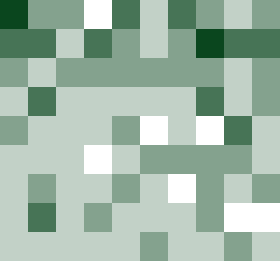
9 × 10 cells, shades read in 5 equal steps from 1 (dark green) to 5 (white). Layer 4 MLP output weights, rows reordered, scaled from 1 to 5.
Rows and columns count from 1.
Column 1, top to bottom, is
1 2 3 4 3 4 4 4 4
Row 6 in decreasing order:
5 4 4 4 4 4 3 3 3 3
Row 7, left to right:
4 3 4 4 3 4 5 3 4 3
